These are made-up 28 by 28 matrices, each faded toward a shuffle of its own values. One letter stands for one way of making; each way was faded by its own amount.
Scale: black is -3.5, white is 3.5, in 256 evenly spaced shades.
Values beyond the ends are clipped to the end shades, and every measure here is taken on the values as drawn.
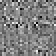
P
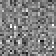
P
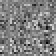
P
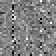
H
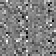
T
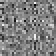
P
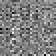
P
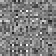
P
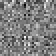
P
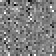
H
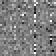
H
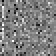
T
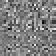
P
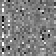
T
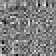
P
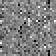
T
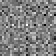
P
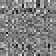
P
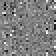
H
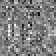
P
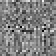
P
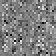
H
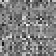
P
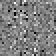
T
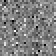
T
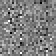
T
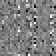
H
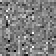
H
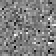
T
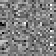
P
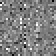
H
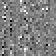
H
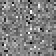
T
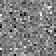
H
